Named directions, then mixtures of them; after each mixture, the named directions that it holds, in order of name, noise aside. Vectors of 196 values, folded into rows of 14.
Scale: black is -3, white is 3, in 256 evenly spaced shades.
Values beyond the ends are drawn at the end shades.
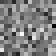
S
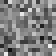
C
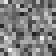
C, S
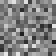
C, S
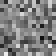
C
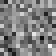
C, S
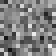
C, S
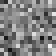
C, S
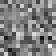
C, S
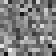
C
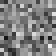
C, S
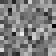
S
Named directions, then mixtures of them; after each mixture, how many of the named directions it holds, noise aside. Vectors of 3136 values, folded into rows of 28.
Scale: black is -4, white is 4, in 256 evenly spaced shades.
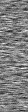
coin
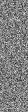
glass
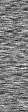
one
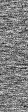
two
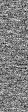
two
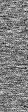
two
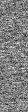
two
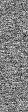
two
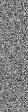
one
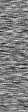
one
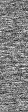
two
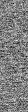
two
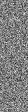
one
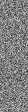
one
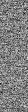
two
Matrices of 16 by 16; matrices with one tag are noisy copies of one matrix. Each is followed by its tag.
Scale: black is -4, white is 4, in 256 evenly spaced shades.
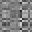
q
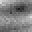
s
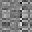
q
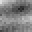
s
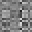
q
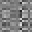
q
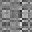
q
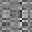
q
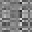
q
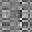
q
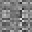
q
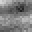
s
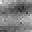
s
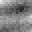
s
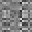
q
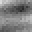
s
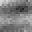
s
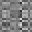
q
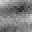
s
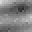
s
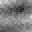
s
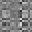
q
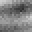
s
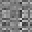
q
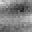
s
